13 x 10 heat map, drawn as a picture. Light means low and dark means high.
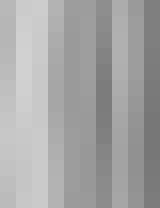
Streaks run downward. The bottom left is the calmest part. The field climbs toward the right.
